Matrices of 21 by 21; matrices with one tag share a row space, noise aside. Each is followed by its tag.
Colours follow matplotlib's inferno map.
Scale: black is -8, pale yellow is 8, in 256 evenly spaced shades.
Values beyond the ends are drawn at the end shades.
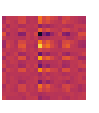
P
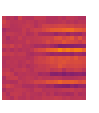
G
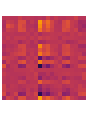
P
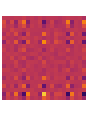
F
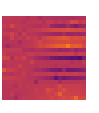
G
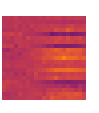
G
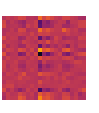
P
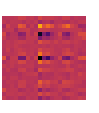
P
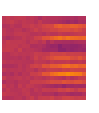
G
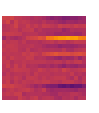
G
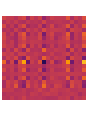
F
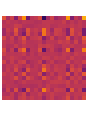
F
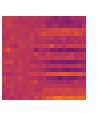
G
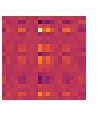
P
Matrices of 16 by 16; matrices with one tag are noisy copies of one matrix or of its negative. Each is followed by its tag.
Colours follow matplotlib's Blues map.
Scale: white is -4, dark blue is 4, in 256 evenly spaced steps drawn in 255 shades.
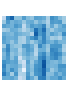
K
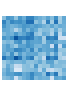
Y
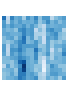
K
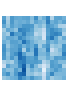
K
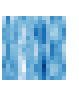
K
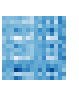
Y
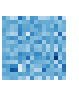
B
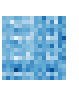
Y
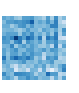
Y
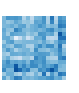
Y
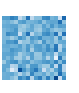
B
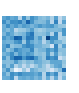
Y
